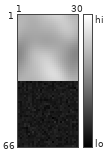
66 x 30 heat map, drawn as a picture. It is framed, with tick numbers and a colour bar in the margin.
It is made of 2 by 1 panels. Panel 1,1: high, smooth. Panel 2,1: very low, fine-grained, faint in contrast.
